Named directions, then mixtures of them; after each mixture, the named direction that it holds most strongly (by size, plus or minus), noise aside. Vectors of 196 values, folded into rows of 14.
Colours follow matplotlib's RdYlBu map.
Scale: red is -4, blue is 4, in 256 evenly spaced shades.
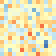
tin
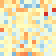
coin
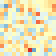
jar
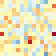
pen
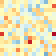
pen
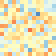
jar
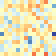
pen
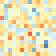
tin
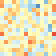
pen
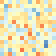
tin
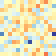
pen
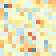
tin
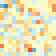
jar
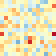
pen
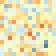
tin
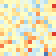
pen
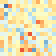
tin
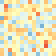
tin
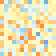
tin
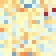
coin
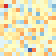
jar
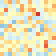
jar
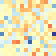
pen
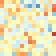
coin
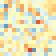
jar
